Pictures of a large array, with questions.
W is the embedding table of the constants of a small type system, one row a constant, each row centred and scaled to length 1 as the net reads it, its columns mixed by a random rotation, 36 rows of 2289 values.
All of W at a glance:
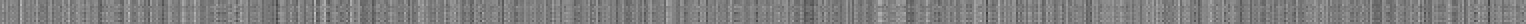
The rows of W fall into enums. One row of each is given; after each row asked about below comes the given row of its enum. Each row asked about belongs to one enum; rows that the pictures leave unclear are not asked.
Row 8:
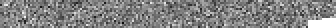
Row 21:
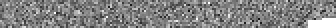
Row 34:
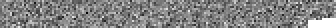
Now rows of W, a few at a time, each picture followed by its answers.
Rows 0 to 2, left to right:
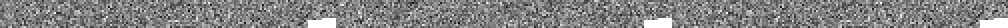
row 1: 8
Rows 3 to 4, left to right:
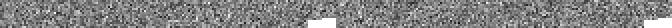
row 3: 21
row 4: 8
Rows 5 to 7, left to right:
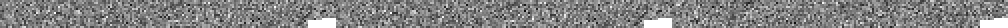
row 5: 21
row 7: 8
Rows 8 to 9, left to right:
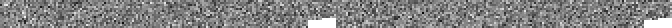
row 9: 34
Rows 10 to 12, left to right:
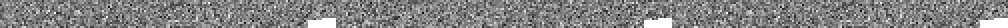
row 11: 34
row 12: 21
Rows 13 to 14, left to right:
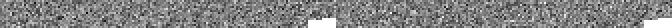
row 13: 34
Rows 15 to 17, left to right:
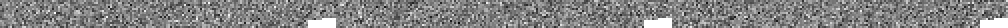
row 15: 21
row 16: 8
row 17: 34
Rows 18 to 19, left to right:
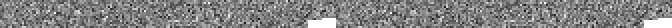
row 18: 21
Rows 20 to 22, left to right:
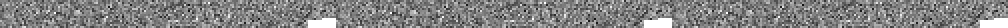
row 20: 21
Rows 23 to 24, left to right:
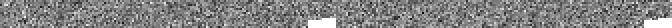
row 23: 8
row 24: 34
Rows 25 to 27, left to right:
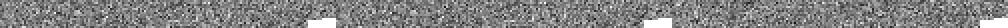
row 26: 21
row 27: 8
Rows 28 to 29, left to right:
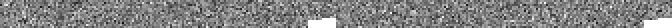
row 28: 8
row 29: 21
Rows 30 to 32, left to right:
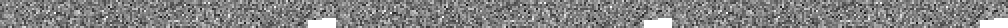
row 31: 21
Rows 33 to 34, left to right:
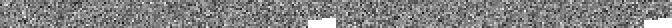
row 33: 8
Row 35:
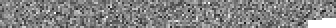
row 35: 21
